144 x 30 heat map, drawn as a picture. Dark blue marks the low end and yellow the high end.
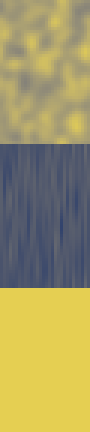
The table splits into 3 rows of 1 panel. Panel 1,1: high, blotchy. Panel 2,1: low, streaked downward, faint in contrast. Panel 3,1: very high, flat.
